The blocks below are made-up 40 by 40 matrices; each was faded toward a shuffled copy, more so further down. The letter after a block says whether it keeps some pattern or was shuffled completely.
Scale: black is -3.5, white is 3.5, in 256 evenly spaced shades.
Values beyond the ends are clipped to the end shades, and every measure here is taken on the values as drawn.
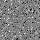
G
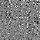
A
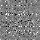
A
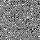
A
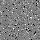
G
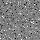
G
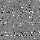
A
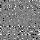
A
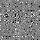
A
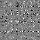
A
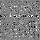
A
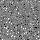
G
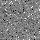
G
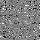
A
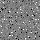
G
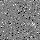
G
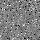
G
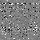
A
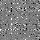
A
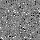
G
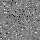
G
